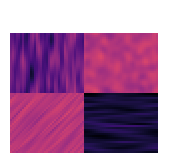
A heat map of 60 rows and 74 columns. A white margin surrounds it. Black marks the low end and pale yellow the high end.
The table splits into 2 rows of 2 panels. Panel 1,1: low, streaked downward. Panel 1,2: middling, blotchy, faint in contrast. Panel 2,1: middling, slanting up to the right, faint in contrast. Panel 2,2: very low, streaked across, faint in contrast.
